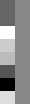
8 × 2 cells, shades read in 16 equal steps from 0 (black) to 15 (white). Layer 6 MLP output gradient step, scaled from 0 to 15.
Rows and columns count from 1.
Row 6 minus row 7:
5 0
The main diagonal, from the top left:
6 8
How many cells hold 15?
1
